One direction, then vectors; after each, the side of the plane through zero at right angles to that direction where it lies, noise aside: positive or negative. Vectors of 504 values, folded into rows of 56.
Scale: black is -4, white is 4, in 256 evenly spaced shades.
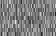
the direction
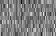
positive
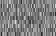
positive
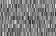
positive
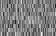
negative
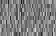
positive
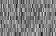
positive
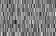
negative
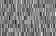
negative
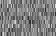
positive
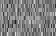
negative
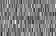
positive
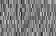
positive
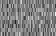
negative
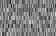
negative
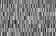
negative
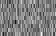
negative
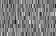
negative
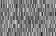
positive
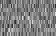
negative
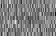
positive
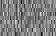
positive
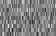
positive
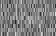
negative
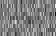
positive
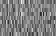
negative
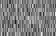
negative
